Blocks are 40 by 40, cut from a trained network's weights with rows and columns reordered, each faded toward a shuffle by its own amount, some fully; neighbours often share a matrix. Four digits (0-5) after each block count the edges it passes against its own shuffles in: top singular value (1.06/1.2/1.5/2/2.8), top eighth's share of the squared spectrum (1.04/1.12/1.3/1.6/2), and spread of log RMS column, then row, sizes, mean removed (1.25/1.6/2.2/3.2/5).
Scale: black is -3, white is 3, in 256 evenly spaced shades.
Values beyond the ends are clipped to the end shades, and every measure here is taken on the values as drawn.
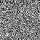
2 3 0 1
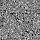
1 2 0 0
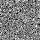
0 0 0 0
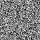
0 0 0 0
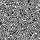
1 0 0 0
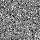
0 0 0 0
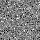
1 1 0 0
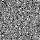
0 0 0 0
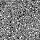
0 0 0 0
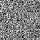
3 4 1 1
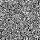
2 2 0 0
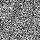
1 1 0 0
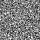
0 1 0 0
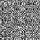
4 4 2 2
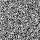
0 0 0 0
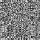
3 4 2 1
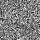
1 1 0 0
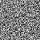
2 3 1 0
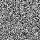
2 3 0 0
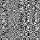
4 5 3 0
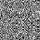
3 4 2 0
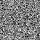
2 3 0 0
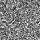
2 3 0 0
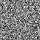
1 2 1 0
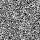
1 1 0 0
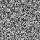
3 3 1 0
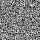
1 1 0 0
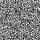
1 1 0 0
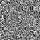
3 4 2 0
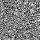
2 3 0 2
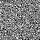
0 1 0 0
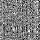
3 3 1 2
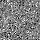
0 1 0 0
